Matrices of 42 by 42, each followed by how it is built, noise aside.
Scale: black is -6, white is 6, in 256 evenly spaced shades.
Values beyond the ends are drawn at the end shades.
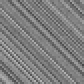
Toeplitz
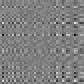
low rank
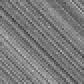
Toeplitz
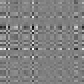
low rank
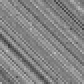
Toeplitz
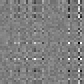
low rank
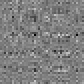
low rank
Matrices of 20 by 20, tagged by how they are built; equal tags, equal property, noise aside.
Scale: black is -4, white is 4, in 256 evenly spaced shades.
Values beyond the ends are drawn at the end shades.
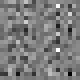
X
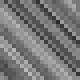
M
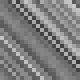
M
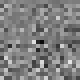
X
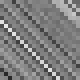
M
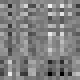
X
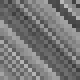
M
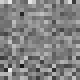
X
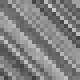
M
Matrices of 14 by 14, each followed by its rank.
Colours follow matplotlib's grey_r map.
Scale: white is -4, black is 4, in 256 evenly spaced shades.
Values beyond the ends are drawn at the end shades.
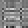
two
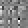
three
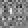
three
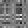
two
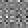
two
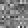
three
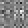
two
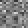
three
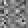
three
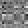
two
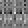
two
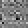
three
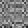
three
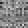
three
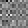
two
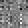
three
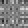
two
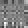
two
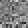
three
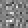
three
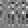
two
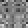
three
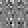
three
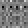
two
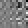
two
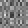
two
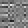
two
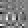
two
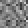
three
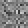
three
